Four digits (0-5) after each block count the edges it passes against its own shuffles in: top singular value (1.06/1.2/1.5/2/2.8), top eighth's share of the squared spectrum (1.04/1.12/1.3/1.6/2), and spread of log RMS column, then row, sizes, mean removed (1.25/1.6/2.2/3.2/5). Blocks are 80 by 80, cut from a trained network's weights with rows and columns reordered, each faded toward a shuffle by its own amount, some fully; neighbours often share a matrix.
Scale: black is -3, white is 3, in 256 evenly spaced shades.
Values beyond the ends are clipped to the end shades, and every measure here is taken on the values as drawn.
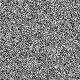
0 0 0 0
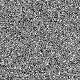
0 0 0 0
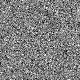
1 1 0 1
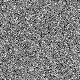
0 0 0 0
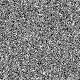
0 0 0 0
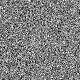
0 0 0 0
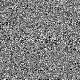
1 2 0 2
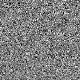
1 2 0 2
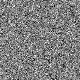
0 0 0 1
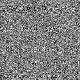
2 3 0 3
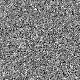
1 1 0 1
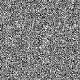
3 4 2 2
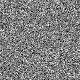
1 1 0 1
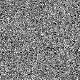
1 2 0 2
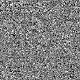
2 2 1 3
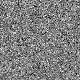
0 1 0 1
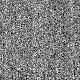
2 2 0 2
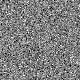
0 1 0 0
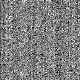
3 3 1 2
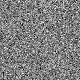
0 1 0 0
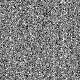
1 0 0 0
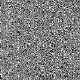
3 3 3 1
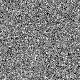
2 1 0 0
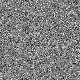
1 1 0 0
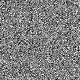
2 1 1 0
